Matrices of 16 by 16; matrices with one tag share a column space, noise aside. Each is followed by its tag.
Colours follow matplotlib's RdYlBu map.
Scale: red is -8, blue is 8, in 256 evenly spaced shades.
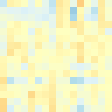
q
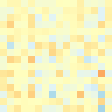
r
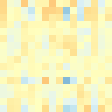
q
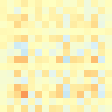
r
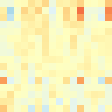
q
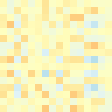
r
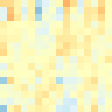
q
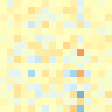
r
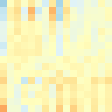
q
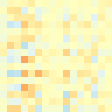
r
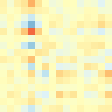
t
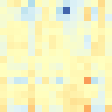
q
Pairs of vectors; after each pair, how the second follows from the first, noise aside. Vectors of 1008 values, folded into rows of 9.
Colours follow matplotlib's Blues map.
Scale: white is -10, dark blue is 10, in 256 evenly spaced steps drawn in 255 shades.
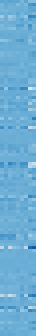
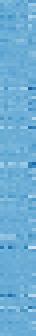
negated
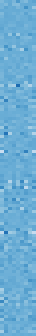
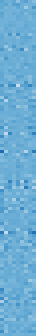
negated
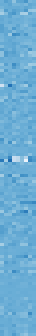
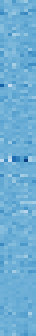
negated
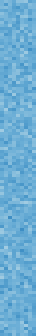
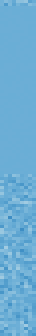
partly zeroed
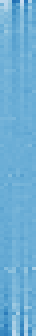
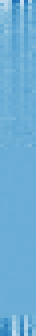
partly zeroed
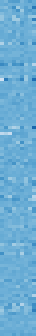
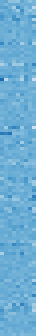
negated
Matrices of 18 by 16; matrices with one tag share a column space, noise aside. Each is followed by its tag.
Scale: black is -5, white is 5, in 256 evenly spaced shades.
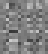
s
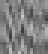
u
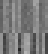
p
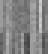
p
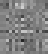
s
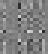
s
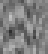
u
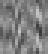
u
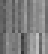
p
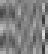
u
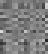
s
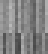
p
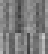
p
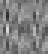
u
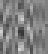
u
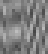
u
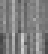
p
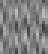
u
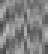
u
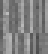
p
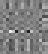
s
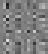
s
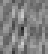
u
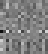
s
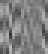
u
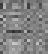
s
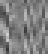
u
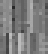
p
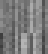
p
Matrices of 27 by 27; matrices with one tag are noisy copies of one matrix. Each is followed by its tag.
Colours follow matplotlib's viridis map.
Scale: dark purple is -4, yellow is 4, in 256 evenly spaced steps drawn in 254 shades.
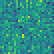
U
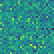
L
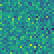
L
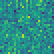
U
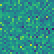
L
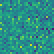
L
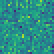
U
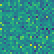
L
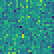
U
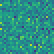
L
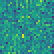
U
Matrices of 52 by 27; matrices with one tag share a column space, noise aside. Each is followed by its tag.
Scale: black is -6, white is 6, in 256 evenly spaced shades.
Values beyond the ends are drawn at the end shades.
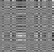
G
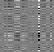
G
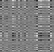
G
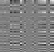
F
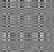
G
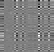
G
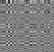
F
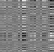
G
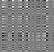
G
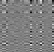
F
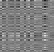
G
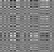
G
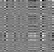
G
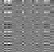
F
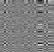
F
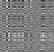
G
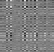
G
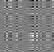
G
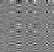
F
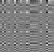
F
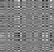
G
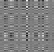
G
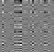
F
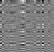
F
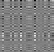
G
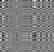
G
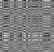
G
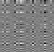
F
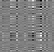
G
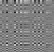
F
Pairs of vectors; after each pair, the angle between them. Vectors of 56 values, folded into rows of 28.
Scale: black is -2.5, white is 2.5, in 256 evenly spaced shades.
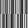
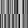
partly opposed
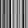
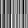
nearly parallel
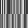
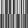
orthogonal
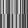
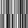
partly aligned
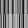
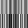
nearly opposite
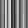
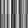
nearly parallel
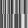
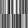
partly aligned
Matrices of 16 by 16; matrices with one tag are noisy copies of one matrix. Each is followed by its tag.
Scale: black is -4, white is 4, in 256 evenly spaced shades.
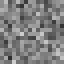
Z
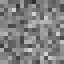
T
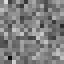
Z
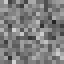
Z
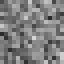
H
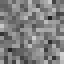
H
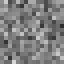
Z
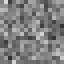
Z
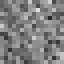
H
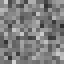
Z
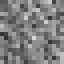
H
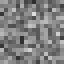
T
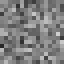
T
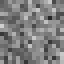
H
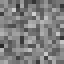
T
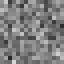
Z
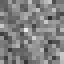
H
